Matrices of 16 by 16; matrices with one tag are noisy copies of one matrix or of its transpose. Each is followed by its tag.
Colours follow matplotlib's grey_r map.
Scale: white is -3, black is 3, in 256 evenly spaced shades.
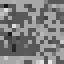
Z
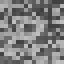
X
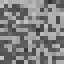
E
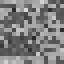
Z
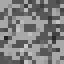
X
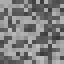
X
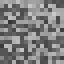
E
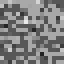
E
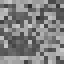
Z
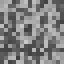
X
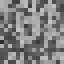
X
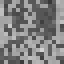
Z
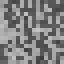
E
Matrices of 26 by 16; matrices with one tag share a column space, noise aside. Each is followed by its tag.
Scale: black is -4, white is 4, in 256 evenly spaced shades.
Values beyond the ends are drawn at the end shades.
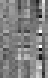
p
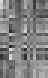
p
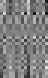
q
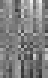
p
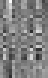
p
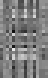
p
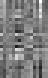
p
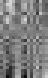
q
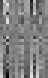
q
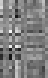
p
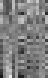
q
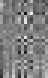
q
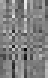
p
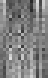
p
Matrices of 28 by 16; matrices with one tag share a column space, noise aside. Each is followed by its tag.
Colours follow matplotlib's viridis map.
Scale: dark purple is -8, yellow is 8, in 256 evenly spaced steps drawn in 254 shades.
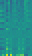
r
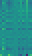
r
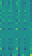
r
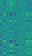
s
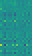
s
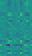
s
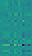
s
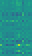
s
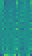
r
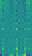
r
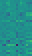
s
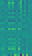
r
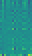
r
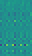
s
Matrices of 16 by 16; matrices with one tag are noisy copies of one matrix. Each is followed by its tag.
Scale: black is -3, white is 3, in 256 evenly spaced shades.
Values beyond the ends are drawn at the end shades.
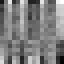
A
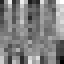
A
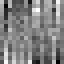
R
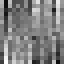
R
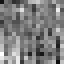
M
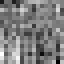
M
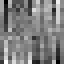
R
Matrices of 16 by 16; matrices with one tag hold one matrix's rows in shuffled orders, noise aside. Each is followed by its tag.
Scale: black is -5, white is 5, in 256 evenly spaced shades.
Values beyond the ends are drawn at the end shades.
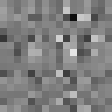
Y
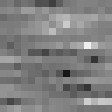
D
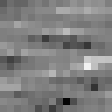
D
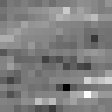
D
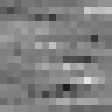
D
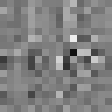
Y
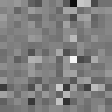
Y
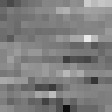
D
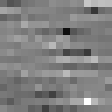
D
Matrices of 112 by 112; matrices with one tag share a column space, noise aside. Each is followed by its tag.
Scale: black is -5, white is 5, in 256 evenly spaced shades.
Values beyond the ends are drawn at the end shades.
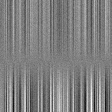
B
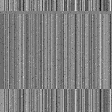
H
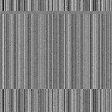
H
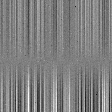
B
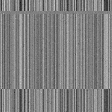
H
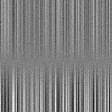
B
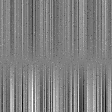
B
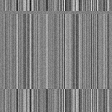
H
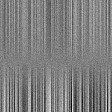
B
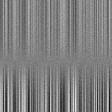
B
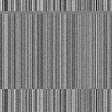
H
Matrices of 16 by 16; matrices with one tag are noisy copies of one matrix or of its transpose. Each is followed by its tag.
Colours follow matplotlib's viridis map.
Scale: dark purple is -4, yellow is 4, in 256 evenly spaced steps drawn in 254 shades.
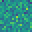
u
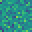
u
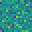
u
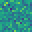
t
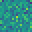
u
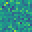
t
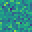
t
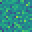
u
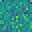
u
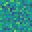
t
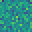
u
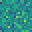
u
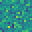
u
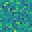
t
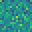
u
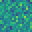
u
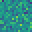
u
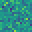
t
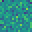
u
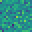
u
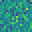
u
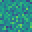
u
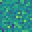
u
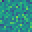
u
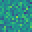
u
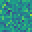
t
